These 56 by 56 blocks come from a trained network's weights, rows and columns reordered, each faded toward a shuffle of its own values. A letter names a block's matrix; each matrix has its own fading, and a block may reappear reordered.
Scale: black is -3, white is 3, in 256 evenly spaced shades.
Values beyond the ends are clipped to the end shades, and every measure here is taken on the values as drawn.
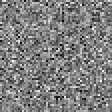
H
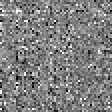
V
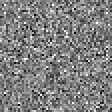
V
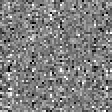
V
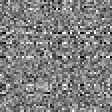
H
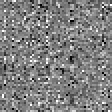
V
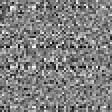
H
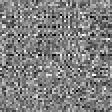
H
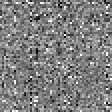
V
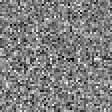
V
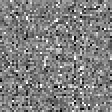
V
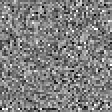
V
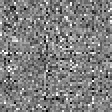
V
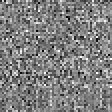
H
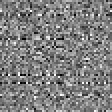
H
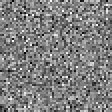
V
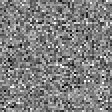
V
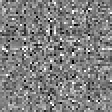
V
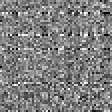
H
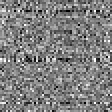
H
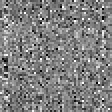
V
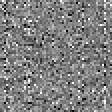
V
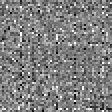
V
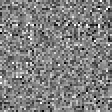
V
